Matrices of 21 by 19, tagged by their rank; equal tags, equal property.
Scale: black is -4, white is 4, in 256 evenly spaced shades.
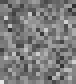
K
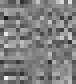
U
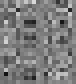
U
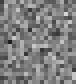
K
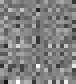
U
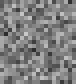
K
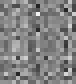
U
